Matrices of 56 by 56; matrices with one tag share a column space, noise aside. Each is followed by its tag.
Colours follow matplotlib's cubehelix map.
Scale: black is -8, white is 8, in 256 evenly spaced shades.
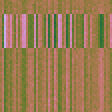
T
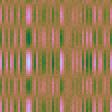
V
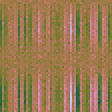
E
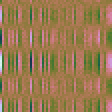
V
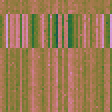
T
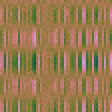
V
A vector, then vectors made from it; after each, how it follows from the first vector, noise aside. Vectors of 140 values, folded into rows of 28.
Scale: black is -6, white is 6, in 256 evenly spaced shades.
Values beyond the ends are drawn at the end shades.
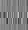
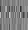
reversed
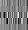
scaled up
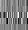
scaled up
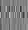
reversed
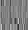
wrapped around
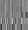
wrapped around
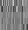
wrapped around
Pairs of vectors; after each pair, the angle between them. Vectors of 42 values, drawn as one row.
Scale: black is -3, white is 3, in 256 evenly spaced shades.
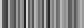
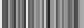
nearly parallel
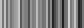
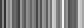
nearly opposite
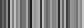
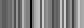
partly aligned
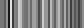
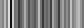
nearly opposite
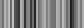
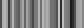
partly aligned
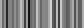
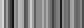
orthogonal
